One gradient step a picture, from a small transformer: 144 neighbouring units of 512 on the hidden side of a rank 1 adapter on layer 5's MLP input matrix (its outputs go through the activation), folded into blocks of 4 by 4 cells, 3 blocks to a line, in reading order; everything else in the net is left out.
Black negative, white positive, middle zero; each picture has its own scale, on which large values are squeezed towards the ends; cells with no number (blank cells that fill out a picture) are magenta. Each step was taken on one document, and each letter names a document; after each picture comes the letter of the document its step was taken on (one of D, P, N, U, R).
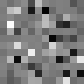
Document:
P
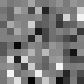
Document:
P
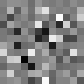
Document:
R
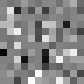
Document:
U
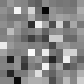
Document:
U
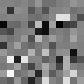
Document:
R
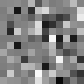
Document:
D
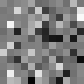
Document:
P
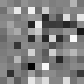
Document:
D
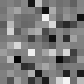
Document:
P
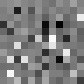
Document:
R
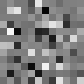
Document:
P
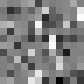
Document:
D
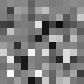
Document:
R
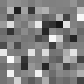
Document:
R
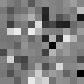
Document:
D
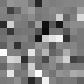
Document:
R
